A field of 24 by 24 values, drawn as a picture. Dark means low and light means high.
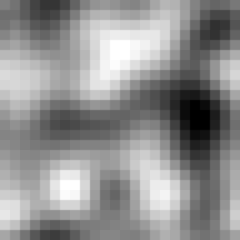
Ninth with the highest average: top middle. Grain: blotchy. Ninth with the lowest average: middle right. Lone odd cells: none.
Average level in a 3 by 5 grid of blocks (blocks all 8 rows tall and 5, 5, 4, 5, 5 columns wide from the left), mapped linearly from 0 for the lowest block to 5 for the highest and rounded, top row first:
23541 / 32210 / 34242
